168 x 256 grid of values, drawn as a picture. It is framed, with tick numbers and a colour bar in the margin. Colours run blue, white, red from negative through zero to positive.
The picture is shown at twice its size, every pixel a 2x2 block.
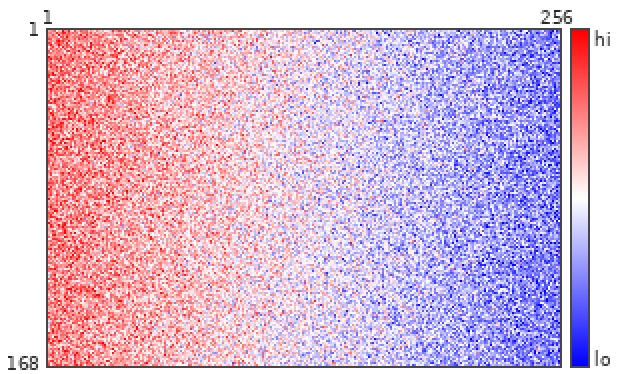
Odd rows or columns: none. Stripes: none. Average level on the scale: 50%. Slope: up to the left. Grain: fine.
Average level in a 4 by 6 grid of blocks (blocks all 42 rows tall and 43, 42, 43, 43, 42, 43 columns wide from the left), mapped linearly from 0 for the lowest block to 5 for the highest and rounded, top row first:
5 4 3 2 1 0 | 5 4 3 2 1 0 | 5 4 3 2 1 0 | 5 4 3 2 1 0
